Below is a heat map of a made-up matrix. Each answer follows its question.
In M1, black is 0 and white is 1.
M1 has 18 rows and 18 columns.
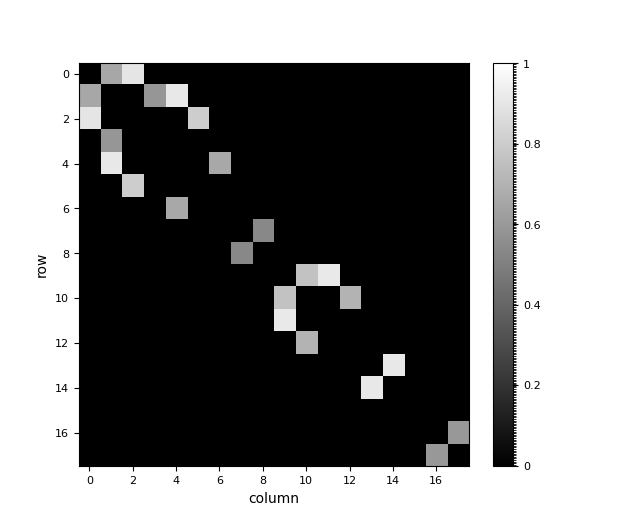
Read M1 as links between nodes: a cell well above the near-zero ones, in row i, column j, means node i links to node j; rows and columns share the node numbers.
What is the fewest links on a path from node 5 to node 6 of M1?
5
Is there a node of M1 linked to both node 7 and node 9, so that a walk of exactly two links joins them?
no
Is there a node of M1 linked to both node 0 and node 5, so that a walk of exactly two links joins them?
yes
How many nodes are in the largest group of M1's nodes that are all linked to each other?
2
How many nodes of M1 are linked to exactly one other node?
11
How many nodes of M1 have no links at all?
1
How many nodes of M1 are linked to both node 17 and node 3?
0
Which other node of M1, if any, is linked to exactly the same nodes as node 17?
none
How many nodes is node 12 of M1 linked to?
1
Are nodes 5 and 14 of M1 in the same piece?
no
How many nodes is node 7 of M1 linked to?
1
